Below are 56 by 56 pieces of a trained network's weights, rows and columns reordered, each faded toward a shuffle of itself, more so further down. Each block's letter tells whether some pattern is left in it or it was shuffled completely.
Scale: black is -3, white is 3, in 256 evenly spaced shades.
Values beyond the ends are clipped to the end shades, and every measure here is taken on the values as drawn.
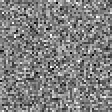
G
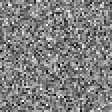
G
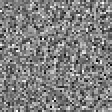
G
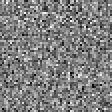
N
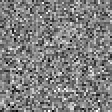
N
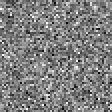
G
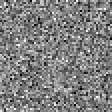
G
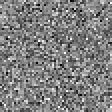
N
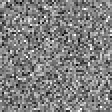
G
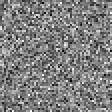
G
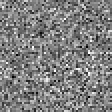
N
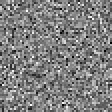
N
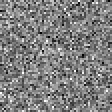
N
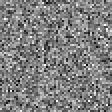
G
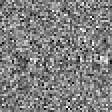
N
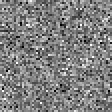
N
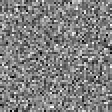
G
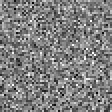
G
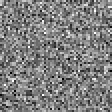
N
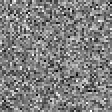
N
